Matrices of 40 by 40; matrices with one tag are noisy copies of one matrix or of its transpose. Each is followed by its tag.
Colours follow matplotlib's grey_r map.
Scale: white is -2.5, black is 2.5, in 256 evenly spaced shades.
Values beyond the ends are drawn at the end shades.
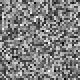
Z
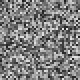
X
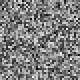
X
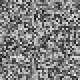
X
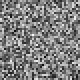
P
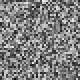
Z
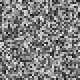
Z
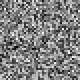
X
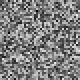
X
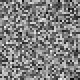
P
